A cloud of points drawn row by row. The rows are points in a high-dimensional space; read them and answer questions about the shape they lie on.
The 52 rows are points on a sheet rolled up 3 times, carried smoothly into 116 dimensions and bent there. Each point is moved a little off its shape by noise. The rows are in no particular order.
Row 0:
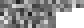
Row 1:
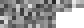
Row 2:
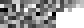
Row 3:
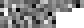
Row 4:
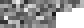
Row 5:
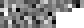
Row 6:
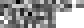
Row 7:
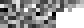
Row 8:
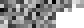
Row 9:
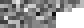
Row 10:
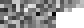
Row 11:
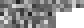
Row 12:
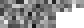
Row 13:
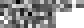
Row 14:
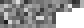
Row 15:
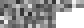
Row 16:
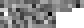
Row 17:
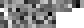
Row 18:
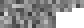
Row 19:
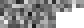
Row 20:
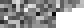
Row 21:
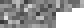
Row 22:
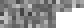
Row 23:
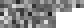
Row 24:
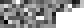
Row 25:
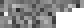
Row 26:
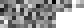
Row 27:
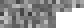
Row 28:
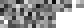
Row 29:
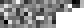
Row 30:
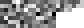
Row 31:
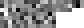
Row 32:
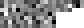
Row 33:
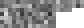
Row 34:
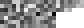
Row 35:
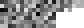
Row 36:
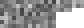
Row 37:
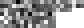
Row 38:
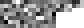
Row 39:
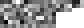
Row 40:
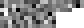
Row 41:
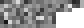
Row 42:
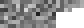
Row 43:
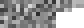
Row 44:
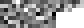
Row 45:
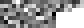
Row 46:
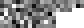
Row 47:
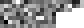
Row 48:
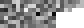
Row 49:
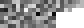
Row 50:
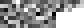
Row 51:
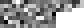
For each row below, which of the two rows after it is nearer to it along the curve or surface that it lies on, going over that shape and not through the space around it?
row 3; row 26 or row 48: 26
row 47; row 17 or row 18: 17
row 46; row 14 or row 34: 34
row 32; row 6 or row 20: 6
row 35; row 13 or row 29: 13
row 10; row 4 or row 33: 4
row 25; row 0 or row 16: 0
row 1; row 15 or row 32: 15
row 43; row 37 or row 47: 37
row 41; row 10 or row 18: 10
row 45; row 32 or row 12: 32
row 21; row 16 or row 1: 1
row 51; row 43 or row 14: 14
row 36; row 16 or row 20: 16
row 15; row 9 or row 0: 0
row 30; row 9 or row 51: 51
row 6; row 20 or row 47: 20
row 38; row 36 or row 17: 17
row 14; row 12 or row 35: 35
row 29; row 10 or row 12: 10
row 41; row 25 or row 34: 34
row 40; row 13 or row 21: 13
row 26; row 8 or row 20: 8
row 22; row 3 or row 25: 25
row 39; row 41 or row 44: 44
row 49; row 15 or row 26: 26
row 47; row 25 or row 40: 40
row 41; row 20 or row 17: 20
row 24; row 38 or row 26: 38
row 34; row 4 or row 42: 4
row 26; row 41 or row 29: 41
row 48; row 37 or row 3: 37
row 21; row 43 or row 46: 43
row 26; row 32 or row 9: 9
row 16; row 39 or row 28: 28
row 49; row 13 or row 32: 13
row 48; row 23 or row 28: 28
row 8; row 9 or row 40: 9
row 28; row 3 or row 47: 3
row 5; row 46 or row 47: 46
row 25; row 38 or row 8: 8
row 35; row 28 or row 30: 28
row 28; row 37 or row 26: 26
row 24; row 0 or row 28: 28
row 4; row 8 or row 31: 8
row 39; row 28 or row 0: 28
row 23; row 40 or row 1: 1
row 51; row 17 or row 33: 17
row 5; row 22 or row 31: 31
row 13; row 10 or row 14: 10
